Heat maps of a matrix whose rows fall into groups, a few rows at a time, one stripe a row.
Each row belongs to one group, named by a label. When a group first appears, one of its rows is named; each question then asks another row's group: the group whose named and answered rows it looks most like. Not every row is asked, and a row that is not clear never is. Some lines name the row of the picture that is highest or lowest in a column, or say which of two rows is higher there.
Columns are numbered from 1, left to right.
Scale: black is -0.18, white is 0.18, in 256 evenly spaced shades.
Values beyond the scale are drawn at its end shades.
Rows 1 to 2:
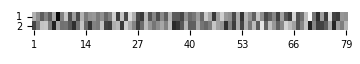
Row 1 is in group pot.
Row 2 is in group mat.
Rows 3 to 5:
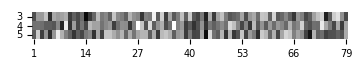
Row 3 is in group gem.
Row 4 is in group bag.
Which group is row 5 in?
gem
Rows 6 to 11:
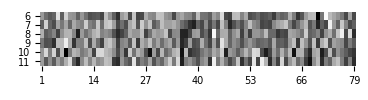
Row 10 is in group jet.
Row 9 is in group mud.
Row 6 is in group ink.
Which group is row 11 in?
mud
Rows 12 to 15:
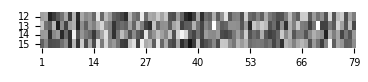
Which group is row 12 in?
pot
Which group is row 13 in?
pot
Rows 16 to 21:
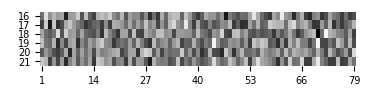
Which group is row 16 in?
jet
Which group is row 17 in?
gem
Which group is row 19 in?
pot
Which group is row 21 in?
pot
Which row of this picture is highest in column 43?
20
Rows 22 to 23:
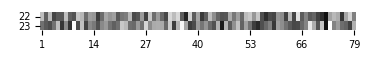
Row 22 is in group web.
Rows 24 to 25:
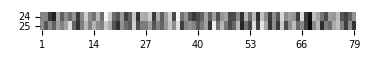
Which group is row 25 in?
mud
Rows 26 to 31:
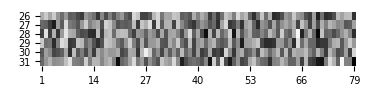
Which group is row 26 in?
mat
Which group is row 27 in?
mud
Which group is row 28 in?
gem
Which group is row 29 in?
web
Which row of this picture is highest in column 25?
26
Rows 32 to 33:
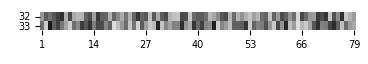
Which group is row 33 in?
gem
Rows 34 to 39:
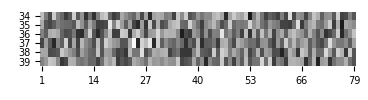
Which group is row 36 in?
mat
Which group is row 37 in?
bag
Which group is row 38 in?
pot
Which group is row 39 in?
mat
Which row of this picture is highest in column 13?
36
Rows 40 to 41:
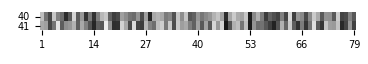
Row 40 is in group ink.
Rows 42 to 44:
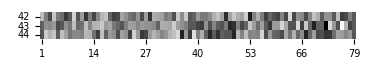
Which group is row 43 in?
jet
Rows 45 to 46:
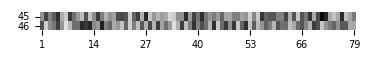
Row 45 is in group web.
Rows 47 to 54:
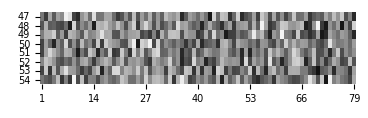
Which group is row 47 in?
mud
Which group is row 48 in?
bag
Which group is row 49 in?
jet
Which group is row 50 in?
bag
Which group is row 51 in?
mat
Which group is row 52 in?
mat
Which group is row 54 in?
ink
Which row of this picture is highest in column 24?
50
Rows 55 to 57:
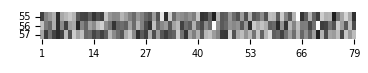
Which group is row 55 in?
gem
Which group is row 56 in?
pot
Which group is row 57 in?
web
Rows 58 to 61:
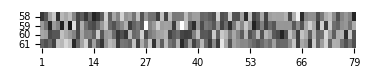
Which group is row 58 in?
gem
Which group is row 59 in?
ink
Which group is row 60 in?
pot
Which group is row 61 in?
mud
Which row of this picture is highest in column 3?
58
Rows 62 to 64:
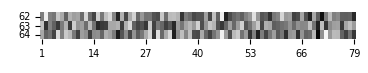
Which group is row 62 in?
jet
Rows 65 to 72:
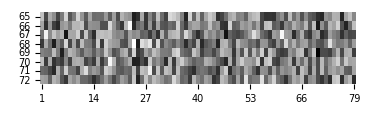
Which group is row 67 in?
jet
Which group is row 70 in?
web
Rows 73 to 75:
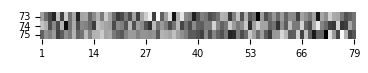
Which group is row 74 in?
pot
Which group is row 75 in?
jet
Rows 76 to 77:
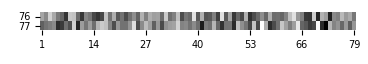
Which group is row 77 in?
bag
